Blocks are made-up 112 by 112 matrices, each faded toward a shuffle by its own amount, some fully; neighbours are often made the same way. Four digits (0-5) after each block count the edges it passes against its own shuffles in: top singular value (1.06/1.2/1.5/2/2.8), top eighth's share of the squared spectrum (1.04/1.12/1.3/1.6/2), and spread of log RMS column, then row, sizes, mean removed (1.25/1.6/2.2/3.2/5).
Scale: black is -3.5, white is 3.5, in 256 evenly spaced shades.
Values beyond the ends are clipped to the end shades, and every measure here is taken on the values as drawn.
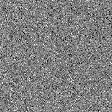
3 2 1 1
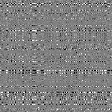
5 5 2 4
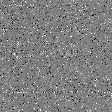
3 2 0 1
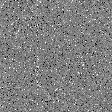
3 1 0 0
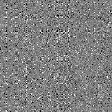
4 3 3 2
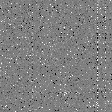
4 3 1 1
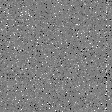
3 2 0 0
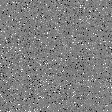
3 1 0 0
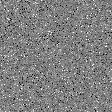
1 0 0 0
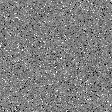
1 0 0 0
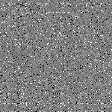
4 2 1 2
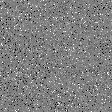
2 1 0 0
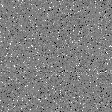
2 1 0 0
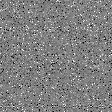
3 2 0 1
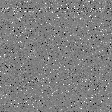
3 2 0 1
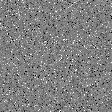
2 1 0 0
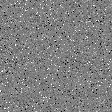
1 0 0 0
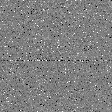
3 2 0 1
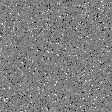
2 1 0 0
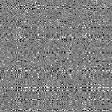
5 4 3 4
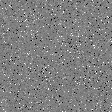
0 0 0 0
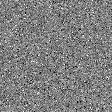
0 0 0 0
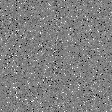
1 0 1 0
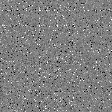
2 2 1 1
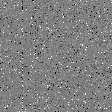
2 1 1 1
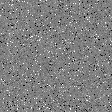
0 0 0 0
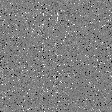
1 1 1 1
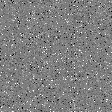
1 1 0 0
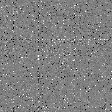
2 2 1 1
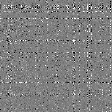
3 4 3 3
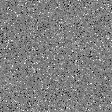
3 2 0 0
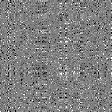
5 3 3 2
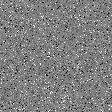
2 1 0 0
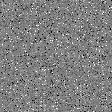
3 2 0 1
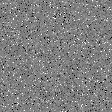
1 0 0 0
